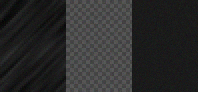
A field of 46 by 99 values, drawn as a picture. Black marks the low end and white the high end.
It is made of 1 by 3 panels. Panel 1,1: very low, slanting up to the right, faint in contrast. Panel 1,2: low, checkered, faint in contrast. Panel 1,3: very low, flat.
